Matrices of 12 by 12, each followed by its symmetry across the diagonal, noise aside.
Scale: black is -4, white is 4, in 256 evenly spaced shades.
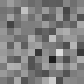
antisymmetric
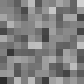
antisymmetric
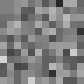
antisymmetric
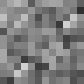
symmetric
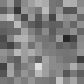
antisymmetric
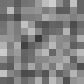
symmetric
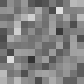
symmetric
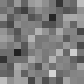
symmetric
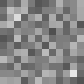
symmetric
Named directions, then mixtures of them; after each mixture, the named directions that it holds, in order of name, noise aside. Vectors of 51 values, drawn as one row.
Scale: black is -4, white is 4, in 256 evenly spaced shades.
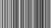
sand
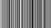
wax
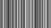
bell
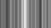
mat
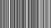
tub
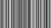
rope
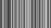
bell, rope, sand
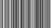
bell, rope, sand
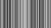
mat, rope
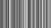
mat, rope, tub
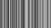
bell, tub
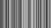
mat, rope, wax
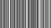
tub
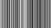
mat, sand, wax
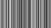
rope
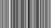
rope, sand, tub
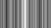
mat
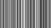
bell, mat
